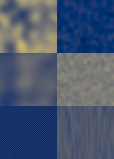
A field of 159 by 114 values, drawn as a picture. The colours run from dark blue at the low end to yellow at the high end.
It is made of 3 by 2 panels. Panel 1,1: middling, smooth, strong in contrast. Panel 1,2: very low, blotchy, faint in contrast. Panel 2,1: low, smooth. Panel 2,2: middling, blotchy, faint in contrast. Panel 3,1: very low, checkered, faint in contrast. Panel 3,2: low, streaked downward, faint in contrast.
